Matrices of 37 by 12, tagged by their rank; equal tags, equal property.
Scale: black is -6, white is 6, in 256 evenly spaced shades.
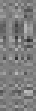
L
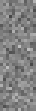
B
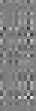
L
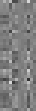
L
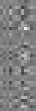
L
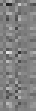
L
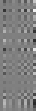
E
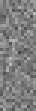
B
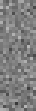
B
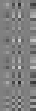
E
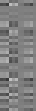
E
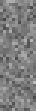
B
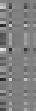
E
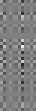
E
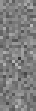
B
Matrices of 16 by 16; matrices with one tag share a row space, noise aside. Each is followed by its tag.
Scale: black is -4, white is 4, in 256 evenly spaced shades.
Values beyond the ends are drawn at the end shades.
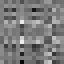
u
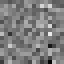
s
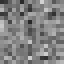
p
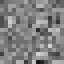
s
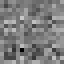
u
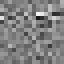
s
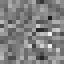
s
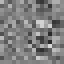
s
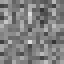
p
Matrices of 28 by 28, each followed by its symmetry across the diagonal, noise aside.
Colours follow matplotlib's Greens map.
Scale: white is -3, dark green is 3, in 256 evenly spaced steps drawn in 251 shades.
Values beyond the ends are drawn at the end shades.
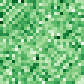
symmetric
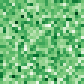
symmetric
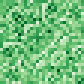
symmetric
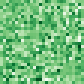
antisymmetric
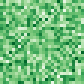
antisymmetric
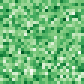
neither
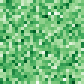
neither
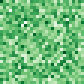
symmetric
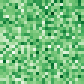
antisymmetric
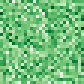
antisymmetric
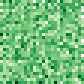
antisymmetric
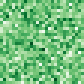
neither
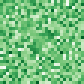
symmetric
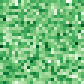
neither
